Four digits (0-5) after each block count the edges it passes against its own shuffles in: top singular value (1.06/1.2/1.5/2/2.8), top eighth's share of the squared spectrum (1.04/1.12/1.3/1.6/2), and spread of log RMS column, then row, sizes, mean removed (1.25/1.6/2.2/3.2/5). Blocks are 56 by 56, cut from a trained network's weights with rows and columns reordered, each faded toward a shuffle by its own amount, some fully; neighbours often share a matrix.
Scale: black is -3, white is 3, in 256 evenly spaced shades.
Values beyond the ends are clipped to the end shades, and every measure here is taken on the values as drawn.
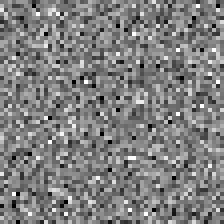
0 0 0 0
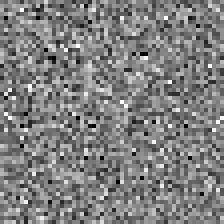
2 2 0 0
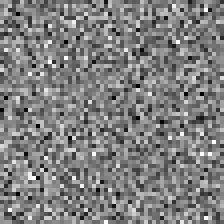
2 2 0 0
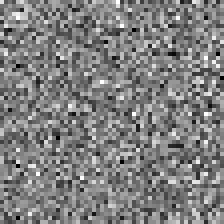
3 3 1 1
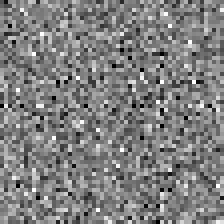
2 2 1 1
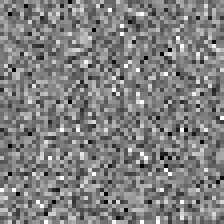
1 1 0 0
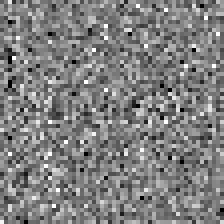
2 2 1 0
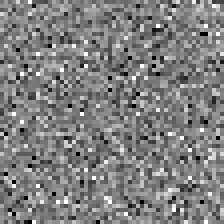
0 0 0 0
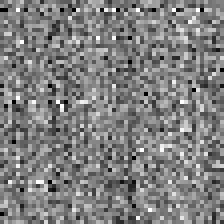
2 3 0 2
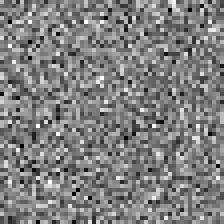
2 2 0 0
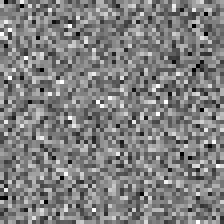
2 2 0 0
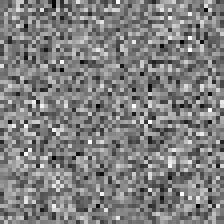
3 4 2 2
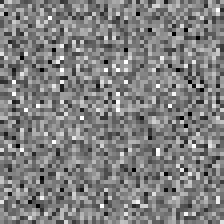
2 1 1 0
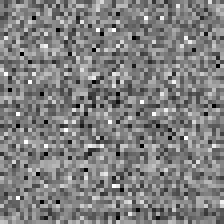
2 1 0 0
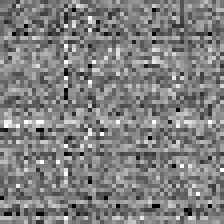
3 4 2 1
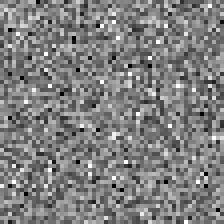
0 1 0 0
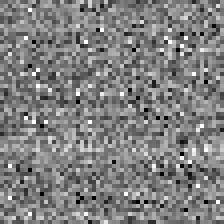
2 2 1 0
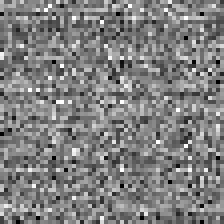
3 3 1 0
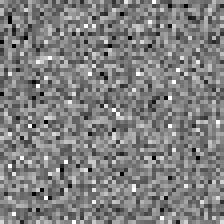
0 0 0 0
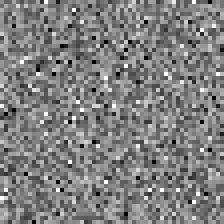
0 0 0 0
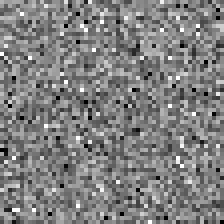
0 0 0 0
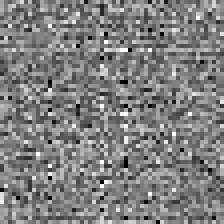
2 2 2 0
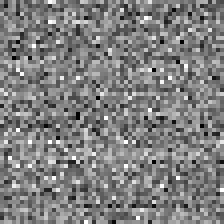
2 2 0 0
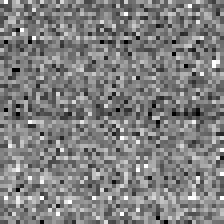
3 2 1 1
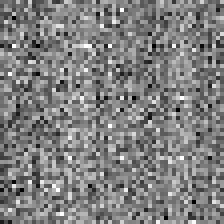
2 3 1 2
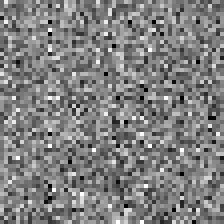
2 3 2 1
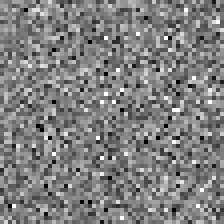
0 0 0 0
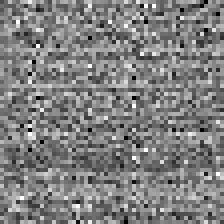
3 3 2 0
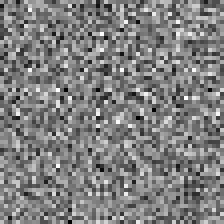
3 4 1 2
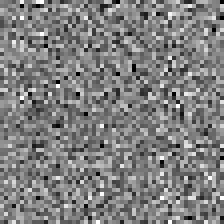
3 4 2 2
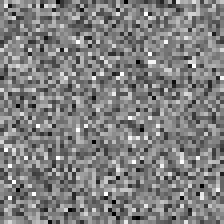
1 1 0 0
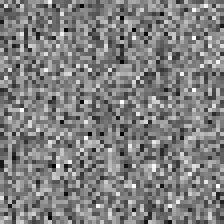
2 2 0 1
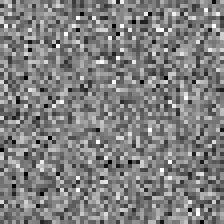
1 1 0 0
